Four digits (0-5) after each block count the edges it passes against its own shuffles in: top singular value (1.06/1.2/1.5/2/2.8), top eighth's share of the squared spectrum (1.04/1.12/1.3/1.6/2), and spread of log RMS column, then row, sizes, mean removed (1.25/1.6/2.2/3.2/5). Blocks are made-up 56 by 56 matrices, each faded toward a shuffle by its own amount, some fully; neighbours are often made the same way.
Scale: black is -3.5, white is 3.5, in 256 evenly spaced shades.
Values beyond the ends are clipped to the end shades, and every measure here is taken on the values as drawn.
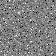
0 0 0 0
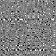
4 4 1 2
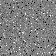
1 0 0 0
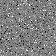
0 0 0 0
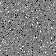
0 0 0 0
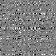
4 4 2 3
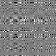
4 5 2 4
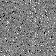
2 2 0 0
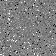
0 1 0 0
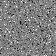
0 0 0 0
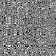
3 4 2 2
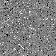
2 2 1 0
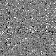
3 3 1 2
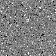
1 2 0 0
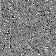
1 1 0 0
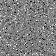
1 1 0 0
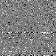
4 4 2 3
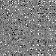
3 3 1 2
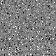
3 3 1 1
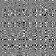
4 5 3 3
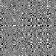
4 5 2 3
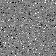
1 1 0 1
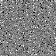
2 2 1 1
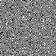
3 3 1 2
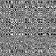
4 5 3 3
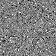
1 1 0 0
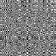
4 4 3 2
